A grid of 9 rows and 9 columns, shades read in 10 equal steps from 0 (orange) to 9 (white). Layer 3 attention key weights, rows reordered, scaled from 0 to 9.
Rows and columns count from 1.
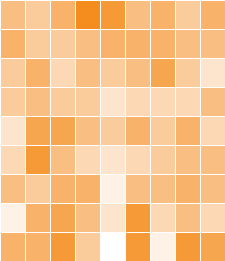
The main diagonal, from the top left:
4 5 6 5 5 6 4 4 2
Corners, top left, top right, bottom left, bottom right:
4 3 3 2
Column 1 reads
4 3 5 5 7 6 4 8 3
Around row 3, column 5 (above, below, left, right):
3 7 4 4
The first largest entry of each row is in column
2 2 9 5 1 5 5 1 5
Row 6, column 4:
6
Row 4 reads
5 4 5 5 7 6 6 6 4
